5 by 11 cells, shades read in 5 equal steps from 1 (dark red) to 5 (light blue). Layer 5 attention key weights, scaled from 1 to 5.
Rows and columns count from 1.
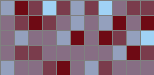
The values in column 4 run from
2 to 5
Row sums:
32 27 33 29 31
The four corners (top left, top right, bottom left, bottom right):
4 2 4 3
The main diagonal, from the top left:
4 2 3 3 1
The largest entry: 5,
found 3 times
